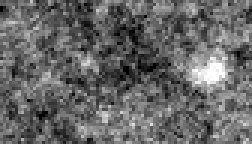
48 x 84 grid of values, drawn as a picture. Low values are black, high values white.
The centre is the ninth with the lowest average. One bump rises in the middle right. The halves do not mirror each other. The texture is blotchy.
